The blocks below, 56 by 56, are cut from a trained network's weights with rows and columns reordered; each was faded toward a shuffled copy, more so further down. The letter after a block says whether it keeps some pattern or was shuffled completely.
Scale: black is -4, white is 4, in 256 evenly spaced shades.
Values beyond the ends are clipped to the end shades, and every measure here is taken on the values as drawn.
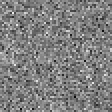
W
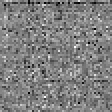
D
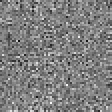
D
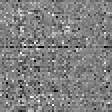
D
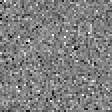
W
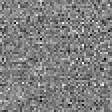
D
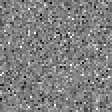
W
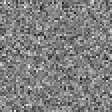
D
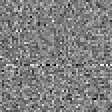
D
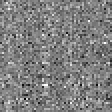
D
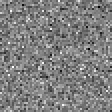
W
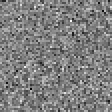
W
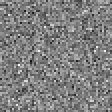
W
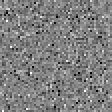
W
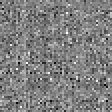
D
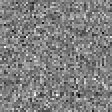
D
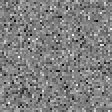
W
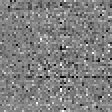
D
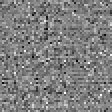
D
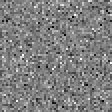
W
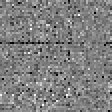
D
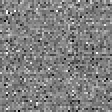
D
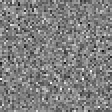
W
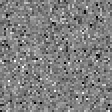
W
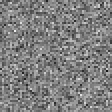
D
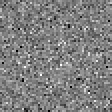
W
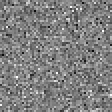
W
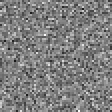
D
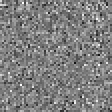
D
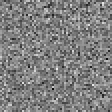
D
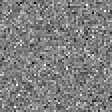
W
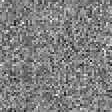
D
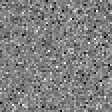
W
